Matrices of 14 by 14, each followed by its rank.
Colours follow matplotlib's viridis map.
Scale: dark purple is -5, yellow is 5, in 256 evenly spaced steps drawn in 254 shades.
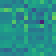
three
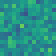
full rank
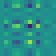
one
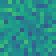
full rank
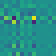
two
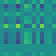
one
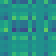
one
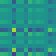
one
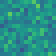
full rank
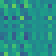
two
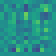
two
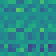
two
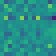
three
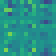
three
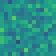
full rank
